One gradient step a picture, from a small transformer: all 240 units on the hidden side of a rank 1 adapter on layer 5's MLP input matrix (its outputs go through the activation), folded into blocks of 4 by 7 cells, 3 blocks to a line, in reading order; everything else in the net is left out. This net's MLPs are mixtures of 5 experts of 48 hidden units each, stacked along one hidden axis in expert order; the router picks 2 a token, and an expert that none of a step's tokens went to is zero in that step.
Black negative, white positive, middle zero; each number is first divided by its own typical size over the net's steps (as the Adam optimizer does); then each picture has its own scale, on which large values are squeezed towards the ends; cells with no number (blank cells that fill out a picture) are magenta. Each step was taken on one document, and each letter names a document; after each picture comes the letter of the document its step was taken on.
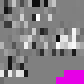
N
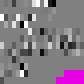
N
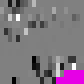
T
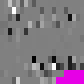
T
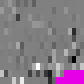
T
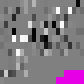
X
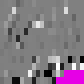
T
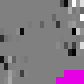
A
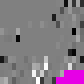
A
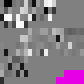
N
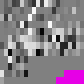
N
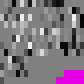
N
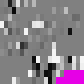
T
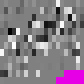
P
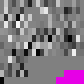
N
